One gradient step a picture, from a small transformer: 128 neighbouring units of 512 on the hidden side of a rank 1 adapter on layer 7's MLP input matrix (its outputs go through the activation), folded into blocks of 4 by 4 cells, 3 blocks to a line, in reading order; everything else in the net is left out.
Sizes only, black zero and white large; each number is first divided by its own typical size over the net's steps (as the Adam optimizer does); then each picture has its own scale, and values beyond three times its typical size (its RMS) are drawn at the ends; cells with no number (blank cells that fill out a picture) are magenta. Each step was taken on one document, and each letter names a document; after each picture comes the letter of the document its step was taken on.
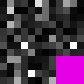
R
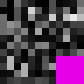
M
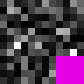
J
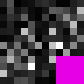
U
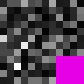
M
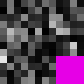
J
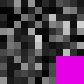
J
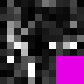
R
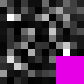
U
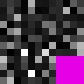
M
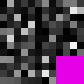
R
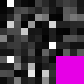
R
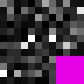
U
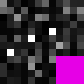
U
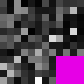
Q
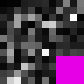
M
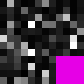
R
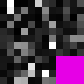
R
